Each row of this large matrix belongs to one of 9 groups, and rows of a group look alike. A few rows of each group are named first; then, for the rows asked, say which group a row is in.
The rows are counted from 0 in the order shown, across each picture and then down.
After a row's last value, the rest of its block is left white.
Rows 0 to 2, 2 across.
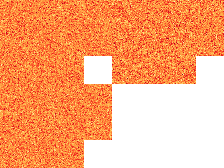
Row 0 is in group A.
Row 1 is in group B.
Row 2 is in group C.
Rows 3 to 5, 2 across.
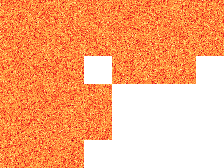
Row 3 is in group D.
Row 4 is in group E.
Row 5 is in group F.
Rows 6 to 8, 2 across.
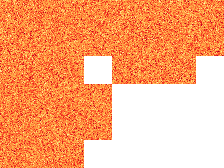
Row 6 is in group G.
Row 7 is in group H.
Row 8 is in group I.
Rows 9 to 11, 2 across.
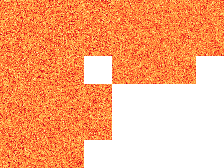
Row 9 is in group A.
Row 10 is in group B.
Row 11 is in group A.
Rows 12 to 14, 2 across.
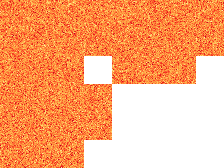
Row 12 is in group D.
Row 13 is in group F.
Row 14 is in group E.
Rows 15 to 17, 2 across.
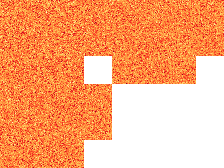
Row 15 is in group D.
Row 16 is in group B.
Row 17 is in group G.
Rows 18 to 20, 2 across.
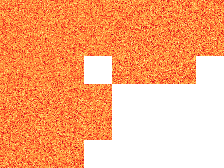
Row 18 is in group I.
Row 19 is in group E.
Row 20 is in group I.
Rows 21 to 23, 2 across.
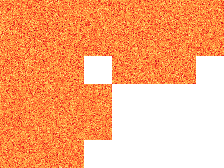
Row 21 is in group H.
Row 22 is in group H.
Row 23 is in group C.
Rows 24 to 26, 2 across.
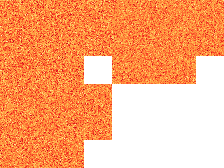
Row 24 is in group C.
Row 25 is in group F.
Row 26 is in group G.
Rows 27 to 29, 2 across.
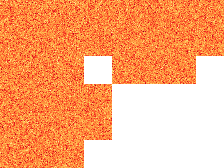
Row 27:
B
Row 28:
G
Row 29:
B
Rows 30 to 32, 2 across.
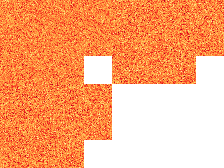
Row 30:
G
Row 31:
A
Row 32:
A
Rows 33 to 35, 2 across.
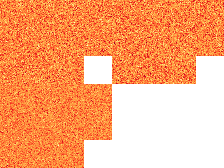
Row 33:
C
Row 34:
B
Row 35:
I
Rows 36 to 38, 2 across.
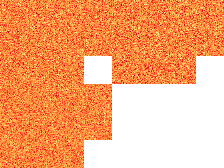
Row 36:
C
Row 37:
D
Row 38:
B
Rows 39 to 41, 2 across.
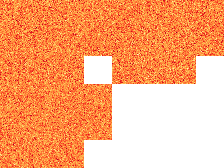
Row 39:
H
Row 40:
E
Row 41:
G
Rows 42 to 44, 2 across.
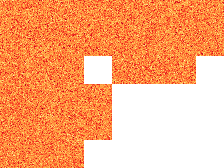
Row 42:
H
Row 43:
D
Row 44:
I
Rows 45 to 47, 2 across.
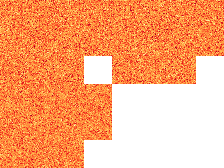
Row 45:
H
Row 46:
H
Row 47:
G
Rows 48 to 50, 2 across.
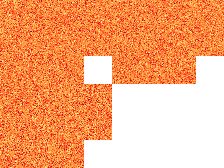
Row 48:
G
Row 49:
A
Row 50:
E
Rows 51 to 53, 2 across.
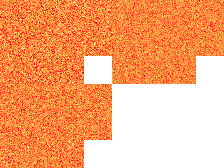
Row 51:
D
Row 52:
G
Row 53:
A
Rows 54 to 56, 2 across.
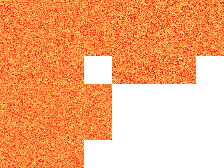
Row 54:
B
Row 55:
D
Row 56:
A
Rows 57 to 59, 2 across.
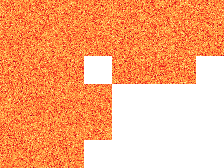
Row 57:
D
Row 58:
D
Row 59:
G
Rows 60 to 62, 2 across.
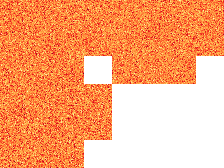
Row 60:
A
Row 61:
H
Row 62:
A
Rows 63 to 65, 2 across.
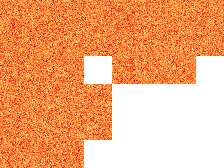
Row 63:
H
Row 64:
E
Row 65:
C
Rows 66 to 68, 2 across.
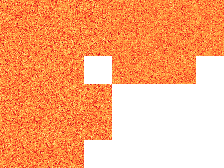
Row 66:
E
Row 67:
A
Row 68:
D
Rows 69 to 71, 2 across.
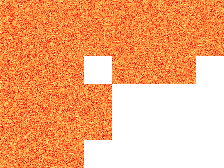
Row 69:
B
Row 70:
C
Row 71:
B
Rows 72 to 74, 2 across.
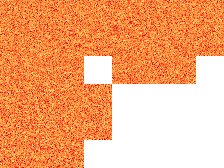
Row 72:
H
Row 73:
F
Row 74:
F
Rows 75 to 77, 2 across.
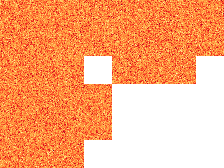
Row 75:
B
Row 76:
H
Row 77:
H
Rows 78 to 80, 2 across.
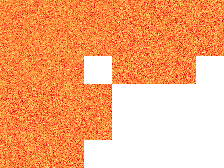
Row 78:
E
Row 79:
F
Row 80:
H
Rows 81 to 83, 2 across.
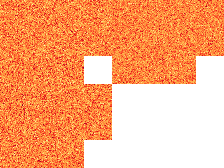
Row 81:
D
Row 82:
I
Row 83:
A
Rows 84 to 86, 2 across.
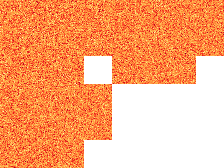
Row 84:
C
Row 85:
I
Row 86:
B
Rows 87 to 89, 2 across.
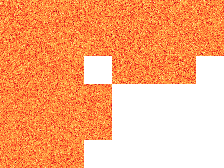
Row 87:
B
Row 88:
D
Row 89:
E
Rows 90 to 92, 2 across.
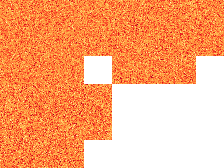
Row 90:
F
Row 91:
A
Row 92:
G
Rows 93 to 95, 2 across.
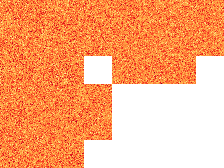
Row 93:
G
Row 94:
D
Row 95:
A
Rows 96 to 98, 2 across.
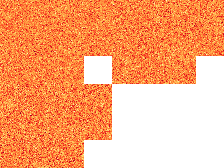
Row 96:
E
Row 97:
B
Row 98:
G
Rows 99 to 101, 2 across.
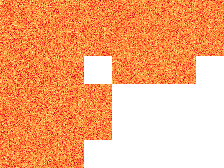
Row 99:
B
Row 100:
E
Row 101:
I
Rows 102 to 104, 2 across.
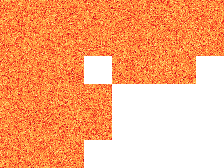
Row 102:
A
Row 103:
E
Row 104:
H
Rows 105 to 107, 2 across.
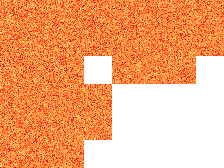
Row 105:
G
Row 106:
A
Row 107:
B
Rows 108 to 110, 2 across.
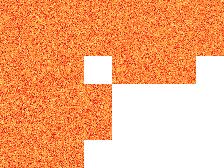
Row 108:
E
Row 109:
D
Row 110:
A
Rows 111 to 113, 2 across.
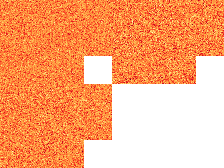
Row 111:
A
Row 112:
I
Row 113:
I
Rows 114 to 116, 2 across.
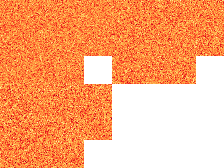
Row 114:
I
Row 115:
F
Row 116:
B
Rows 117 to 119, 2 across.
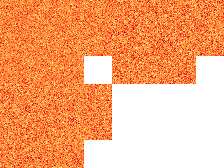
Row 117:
E
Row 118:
A
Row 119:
B
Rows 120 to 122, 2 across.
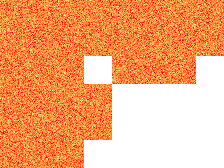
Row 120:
H
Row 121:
D
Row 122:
I
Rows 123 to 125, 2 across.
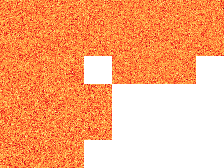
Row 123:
A
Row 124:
H
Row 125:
F
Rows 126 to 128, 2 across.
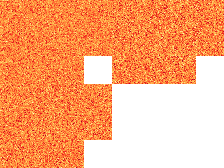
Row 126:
C
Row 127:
D
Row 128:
C
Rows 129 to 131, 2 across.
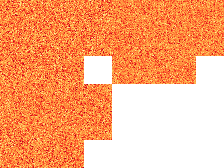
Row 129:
C
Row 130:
C
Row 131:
G
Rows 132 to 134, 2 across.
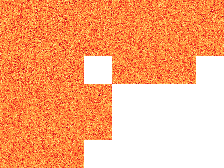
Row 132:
H
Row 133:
C
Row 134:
C
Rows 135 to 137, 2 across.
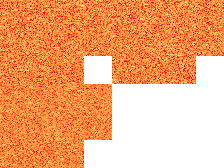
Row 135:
A
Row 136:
D
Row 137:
D
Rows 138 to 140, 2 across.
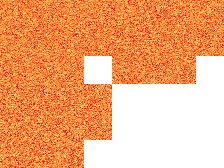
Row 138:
H
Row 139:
F
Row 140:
F
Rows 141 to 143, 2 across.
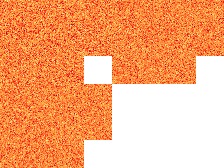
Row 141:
A
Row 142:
H
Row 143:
B
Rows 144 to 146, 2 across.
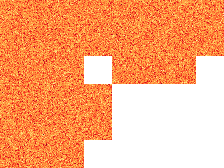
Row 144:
H
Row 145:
D
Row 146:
H
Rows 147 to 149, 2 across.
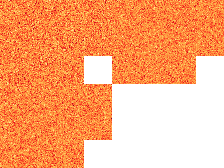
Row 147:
F
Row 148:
G
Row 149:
B
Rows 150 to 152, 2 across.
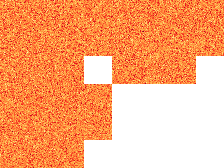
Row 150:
I
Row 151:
G
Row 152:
G
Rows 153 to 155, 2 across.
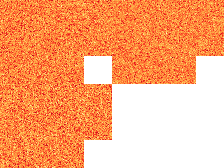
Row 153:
A
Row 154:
C
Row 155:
H
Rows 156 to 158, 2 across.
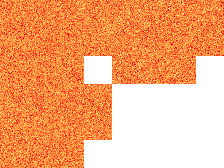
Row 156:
A
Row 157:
H
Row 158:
G
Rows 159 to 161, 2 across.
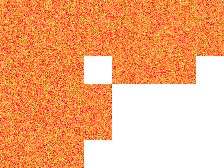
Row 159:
C
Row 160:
D
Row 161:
H
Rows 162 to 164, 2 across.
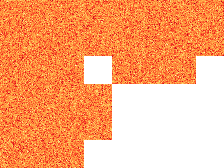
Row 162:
A
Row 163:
H
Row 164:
C
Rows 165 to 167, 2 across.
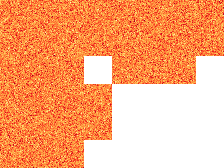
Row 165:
B
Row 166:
A
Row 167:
G
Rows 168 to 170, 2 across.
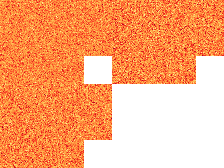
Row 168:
C
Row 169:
I
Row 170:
B
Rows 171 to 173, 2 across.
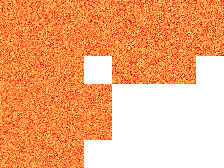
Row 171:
F
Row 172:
H
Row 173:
C
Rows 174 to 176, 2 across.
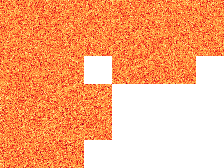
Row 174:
F
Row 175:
B
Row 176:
D
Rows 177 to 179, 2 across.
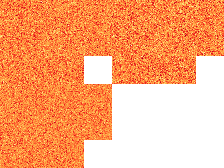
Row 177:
D
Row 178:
D
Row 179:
G
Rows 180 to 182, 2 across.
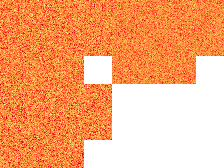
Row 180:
I
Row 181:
A
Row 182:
A
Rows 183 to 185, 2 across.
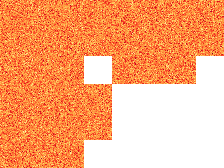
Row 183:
E
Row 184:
C
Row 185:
C
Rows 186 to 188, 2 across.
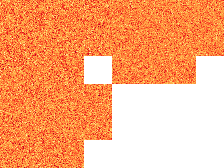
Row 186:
G
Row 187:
B
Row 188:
C
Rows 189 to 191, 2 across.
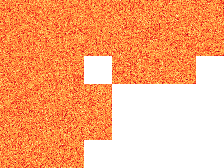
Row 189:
I
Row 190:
H
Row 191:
E
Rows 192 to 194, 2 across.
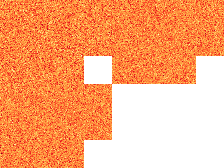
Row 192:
I
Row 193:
F
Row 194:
G
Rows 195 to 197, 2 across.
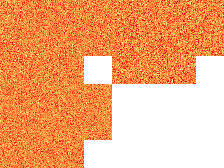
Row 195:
G
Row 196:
A
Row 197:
D
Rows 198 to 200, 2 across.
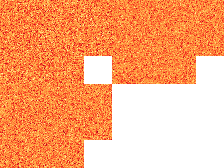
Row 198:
I
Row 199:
F
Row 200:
H
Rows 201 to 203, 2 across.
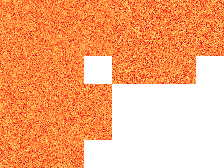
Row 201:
G
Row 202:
F
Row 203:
B
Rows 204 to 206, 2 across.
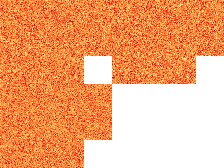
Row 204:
F
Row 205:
F
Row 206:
C
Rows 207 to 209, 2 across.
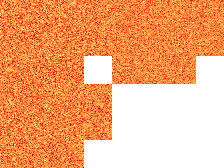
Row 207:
D
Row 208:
E
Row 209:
G
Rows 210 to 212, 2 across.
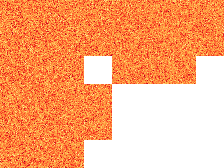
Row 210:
H
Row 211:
B
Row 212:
F
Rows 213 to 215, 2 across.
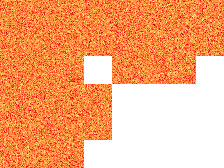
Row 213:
A
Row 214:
I
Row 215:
A
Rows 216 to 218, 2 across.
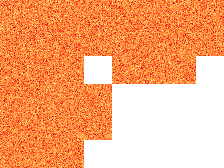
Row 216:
H
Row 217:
B
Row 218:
C
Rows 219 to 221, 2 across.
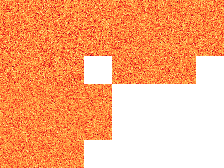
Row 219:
I
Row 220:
C
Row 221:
C
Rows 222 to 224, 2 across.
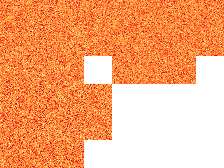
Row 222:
E
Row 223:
A
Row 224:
D
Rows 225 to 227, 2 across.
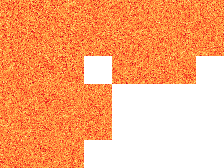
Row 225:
D
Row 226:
B
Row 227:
F
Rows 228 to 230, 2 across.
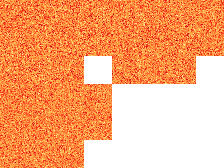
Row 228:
E
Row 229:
H
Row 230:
E
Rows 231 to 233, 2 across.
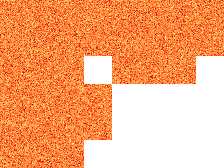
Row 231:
H
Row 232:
A
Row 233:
A
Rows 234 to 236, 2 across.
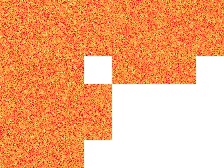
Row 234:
D
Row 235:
G
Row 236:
G
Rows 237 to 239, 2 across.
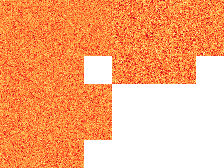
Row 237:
H
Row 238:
D
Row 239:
C
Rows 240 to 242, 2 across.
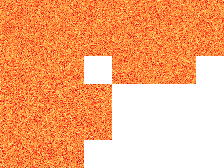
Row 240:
E
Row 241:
F
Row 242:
D
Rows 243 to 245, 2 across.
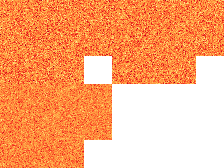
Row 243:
H
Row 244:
F
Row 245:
D
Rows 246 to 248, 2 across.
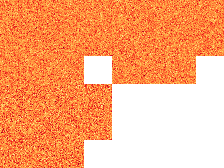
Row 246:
H
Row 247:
G
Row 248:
A
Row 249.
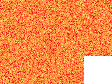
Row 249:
A
